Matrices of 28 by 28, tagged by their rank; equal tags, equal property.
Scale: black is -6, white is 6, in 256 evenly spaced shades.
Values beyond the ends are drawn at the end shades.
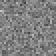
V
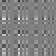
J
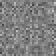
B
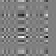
J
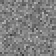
V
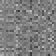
B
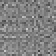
B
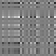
J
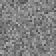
V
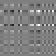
J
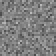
V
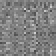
B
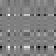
J
